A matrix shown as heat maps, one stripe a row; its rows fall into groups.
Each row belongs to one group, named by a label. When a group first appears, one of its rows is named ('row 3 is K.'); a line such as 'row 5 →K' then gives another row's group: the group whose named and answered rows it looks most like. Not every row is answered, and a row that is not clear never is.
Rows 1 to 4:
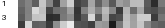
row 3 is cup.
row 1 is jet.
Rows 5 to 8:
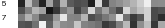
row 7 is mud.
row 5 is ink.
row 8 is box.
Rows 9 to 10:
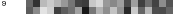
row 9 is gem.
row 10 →cup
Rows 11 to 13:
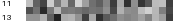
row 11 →box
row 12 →ink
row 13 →mud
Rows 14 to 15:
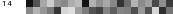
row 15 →mud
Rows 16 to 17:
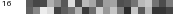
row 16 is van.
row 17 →cup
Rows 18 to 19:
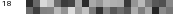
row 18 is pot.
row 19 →van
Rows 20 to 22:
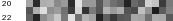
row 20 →box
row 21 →pot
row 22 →van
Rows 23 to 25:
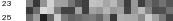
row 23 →gem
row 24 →pot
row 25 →ink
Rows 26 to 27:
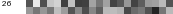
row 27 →pot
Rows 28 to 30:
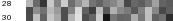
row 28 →box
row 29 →jet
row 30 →jet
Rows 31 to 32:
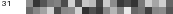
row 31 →van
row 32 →mud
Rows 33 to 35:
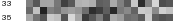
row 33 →box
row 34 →ink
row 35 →jet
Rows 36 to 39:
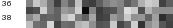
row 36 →cup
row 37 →mud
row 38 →mud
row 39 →box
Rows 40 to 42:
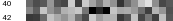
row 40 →van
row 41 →mud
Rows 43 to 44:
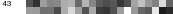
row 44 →mud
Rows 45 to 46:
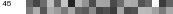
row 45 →box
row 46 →ink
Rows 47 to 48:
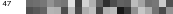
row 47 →van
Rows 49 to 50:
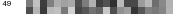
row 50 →ink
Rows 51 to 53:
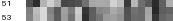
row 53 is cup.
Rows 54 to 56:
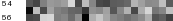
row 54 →van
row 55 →ink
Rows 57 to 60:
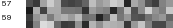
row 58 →ink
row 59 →mud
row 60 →pot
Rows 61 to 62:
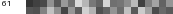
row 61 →box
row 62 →van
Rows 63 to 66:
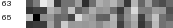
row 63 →cup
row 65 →box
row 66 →box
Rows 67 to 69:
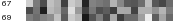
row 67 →jet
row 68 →ink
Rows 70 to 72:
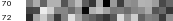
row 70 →jet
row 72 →mud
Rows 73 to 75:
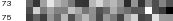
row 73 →gem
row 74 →jet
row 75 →box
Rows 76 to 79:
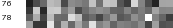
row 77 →ink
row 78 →jet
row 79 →box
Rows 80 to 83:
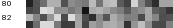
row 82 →jet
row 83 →pot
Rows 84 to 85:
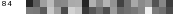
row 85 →jet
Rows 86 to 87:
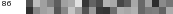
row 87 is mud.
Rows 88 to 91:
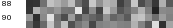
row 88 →gem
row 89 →pot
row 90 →van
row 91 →box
